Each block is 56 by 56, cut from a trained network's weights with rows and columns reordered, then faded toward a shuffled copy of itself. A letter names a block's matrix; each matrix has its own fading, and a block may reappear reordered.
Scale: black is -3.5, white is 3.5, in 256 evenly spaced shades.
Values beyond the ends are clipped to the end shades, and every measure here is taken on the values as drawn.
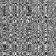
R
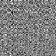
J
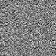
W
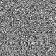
W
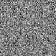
W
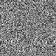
W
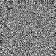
W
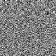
W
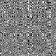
J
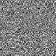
W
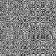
R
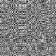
R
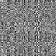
R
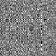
J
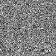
W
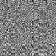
J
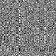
J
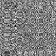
J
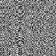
R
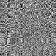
R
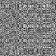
R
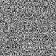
W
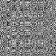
R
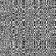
R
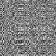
R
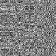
J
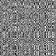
R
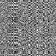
R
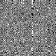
J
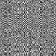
R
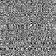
J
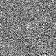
W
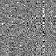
J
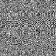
J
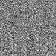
W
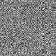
J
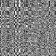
R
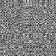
J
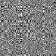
J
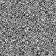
W
